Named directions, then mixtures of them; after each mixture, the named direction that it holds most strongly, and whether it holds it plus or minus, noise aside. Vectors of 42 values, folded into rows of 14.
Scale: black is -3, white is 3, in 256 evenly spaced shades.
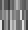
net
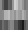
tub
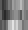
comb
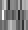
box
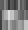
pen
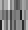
net, minus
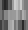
tub, plus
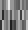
net, minus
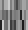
net, minus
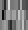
box, minus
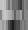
comb, minus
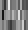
box, minus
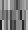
net, minus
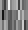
box, minus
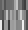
net, plus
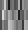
box, plus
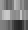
tub, plus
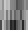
net, minus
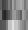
comb, plus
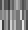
net, plus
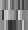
box, minus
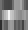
tub, plus
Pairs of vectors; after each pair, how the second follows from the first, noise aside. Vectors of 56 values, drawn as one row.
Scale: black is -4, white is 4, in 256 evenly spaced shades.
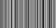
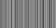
shrunk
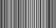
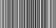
negated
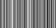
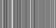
partly zeroed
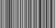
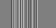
partly zeroed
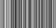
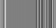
partly zeroed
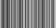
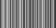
negated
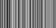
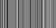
partly zeroed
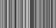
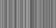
shrunk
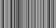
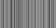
shrunk
